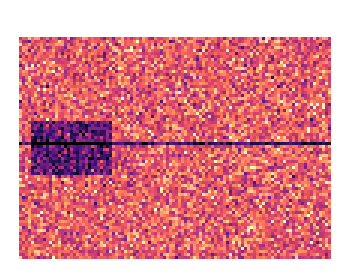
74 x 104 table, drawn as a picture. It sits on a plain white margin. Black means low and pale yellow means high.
Mirror symmetry: none. Average level on the scale: 60%. Odd lines: row 36. Ninth with the lowest average: middle left. Odd patch: lower, in the middle left.
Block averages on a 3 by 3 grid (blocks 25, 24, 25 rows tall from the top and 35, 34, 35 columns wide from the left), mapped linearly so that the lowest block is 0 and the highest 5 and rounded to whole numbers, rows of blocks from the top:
555
045
555
